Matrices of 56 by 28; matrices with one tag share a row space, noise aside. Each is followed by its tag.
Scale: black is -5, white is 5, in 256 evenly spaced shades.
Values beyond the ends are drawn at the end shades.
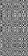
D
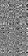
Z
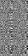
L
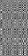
D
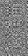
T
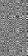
Z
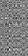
T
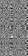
L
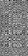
T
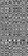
T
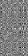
D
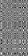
D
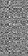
T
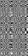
L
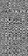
T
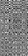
T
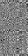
Z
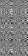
L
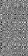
D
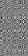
D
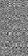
T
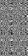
L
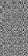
D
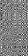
D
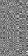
Z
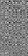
T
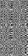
L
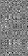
T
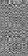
T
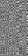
Z
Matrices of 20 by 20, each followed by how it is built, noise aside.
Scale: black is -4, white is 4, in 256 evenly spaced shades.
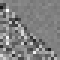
lower triangular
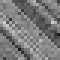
Toeplitz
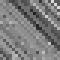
Toeplitz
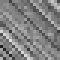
Toeplitz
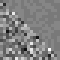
lower triangular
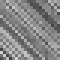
Toeplitz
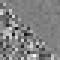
lower triangular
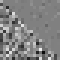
lower triangular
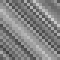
Toeplitz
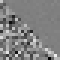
lower triangular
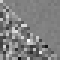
lower triangular
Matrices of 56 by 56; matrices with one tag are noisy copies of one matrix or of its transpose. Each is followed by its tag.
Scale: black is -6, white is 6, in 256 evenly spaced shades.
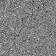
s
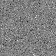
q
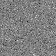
q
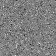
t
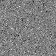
s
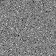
s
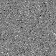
q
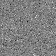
q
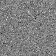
s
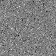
s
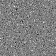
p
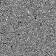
s
